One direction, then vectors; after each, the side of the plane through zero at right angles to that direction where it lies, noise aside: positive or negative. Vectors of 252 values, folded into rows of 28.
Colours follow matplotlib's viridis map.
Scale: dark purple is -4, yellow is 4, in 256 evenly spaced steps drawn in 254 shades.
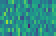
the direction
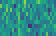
positive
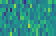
negative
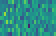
positive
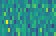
positive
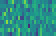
positive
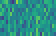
negative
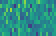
positive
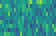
negative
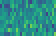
positive
